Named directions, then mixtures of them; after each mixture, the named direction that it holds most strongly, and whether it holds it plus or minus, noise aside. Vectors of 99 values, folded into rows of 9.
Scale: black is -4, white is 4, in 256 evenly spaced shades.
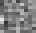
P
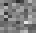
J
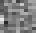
P, plus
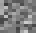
J, plus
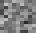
J, minus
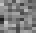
P, minus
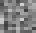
P, plus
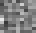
P, plus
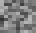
P, minus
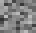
P, minus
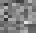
J, plus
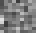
P, plus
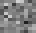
J, minus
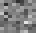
J, plus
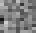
P, minus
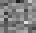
J, plus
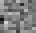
P, minus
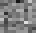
J, plus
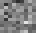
J, plus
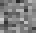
P, plus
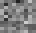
J, plus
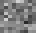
J, minus
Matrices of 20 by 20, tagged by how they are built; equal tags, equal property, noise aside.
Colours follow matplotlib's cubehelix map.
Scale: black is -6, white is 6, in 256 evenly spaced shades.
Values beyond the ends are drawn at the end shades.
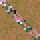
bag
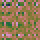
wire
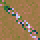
bag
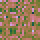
wire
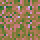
wire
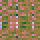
wire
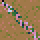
bag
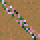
bag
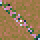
bag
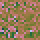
wire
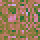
wire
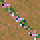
bag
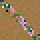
bag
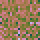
wire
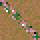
bag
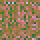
wire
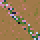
bag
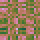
wire
